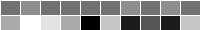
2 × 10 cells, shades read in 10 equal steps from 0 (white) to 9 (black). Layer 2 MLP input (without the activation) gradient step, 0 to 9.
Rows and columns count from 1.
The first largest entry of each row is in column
1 5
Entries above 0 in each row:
10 9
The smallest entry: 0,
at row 2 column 2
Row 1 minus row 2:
2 4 4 2 -4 3 -4 -1 -4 3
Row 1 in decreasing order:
5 5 5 5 5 5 5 4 4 4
